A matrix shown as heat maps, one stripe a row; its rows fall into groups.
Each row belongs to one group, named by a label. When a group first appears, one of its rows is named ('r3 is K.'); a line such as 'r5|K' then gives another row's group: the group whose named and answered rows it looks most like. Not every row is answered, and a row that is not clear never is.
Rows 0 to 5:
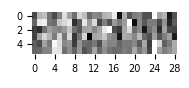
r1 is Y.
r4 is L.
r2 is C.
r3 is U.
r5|L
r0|U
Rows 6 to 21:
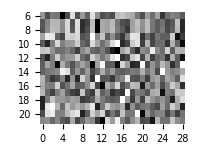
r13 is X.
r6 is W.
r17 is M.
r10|C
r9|Y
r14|L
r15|M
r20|Y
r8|U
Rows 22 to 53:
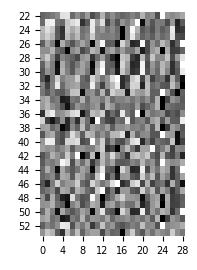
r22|L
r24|Y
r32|C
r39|U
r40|Y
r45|X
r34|W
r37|M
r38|W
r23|Y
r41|X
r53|Y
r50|X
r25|Y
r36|Y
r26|X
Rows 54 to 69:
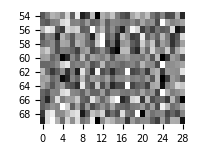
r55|L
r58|X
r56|Y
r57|X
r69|U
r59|X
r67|L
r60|W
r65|L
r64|M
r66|C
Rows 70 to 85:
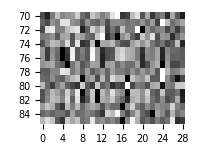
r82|U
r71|L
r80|M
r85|Y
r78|L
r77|W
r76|W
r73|X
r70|C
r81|U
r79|U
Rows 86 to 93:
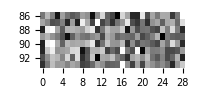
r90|U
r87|M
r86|X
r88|U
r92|U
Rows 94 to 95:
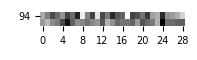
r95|W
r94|M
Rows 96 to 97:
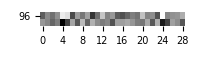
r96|L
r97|W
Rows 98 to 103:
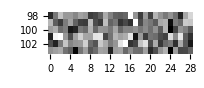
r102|C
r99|M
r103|W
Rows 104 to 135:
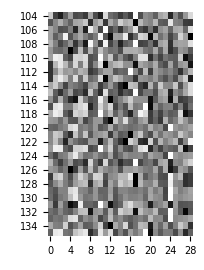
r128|U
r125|M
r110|Y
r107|C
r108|M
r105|U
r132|U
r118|Y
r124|L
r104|M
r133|L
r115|M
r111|U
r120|L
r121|Y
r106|M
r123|Y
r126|W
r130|L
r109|W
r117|Y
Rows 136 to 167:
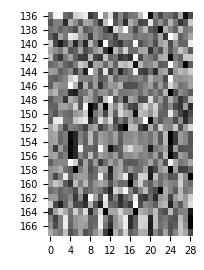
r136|Y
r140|M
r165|C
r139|L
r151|Y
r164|U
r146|L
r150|U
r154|W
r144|M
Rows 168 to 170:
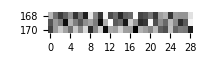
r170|U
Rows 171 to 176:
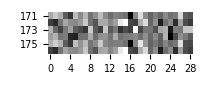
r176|C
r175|Y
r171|Y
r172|C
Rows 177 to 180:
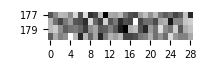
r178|M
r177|U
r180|L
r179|X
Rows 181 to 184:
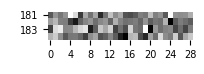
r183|Y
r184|X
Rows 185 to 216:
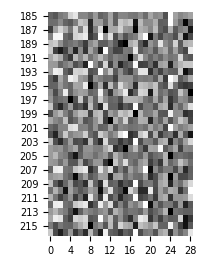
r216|M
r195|U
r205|W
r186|U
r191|Y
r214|Y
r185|L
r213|W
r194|L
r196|C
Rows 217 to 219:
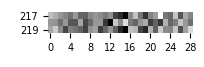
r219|X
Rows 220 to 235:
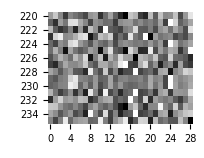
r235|C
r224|L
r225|X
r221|L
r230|L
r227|C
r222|M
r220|X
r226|U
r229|L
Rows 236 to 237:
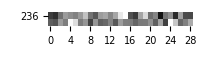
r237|L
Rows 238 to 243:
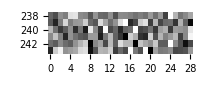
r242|U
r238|L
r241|X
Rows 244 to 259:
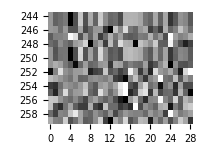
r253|X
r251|W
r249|W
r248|U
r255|C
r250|W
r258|L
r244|W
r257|M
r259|C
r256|X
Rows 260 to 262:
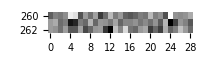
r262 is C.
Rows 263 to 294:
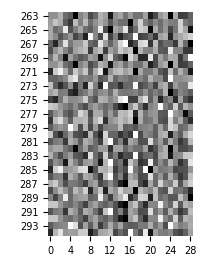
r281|X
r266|M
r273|M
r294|Y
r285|Y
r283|M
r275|C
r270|W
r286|X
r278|U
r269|X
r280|M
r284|X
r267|C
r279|L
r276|X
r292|X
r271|U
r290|X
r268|U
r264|Y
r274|W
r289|C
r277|U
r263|W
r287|X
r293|L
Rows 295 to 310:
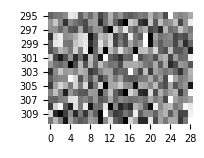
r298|Y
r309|M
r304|L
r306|X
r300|U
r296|X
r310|X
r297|C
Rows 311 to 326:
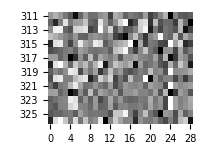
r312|C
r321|L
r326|U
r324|L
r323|L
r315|U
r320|Y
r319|L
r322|W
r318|U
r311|W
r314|X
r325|C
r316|C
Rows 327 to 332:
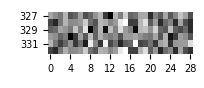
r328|C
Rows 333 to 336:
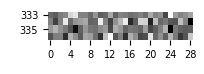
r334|C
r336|X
